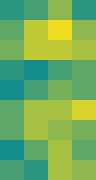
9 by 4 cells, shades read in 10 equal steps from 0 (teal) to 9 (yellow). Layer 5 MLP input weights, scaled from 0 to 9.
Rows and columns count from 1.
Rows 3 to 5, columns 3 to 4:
7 6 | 2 3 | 4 3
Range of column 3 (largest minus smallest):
7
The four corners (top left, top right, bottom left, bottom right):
1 1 2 5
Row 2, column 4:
5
